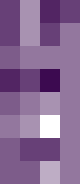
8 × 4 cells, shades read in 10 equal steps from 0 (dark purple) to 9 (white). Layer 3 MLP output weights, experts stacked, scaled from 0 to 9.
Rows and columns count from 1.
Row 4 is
1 2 0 4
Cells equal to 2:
7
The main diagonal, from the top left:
2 5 4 4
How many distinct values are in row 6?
3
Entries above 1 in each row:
3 4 4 2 4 4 4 4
